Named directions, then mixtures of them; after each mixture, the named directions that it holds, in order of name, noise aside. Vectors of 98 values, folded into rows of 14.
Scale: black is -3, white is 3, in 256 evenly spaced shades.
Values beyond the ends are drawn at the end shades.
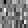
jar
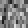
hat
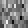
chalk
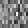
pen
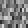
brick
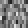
hat, pen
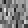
brick, jar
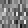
jar, pen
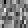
brick, jar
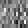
jar, pen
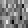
brick, chalk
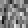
hat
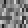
brick, jar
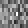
pen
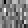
jar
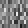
jar, pen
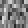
hat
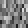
brick, chalk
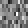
hat, pen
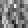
chalk, hat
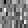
jar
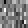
jar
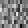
brick, pen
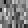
brick, jar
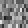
brick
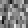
hat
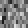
hat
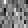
hat, jar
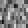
brick, hat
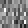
jar, pen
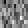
chalk, jar
